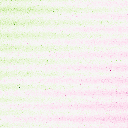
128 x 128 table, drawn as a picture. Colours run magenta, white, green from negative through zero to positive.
There is an overall slope up to the top left. Neither half mirrors the other. On average the colour sits 50% of the way up the scale. Horizontal stripes repeat 10 times down the table.
